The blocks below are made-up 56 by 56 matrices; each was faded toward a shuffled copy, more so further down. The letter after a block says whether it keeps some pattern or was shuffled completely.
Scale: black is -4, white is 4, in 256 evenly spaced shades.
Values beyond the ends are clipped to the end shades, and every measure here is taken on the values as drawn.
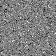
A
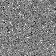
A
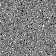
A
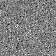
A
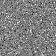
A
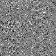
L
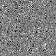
L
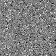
A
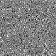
L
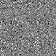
L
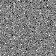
A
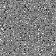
L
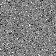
A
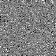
L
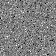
A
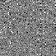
L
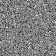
A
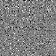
L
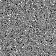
A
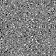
L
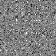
L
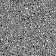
A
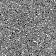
A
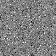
A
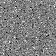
A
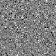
L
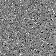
A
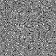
L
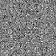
L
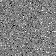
A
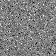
A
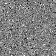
A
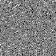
L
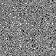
L
